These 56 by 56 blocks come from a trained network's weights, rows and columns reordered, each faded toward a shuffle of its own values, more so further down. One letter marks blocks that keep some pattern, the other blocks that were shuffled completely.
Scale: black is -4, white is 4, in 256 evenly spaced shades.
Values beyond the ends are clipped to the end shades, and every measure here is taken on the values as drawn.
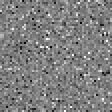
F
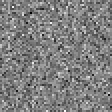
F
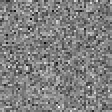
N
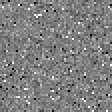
F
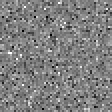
F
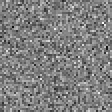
F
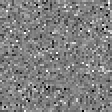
F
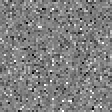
F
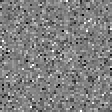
F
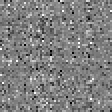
N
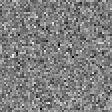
F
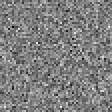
N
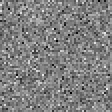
F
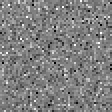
F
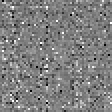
N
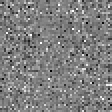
N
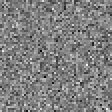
F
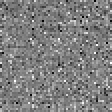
N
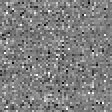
N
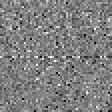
N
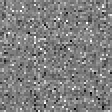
N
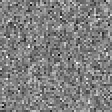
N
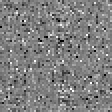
N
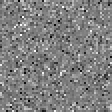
F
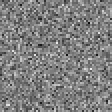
F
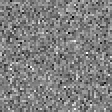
F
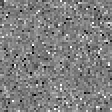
F
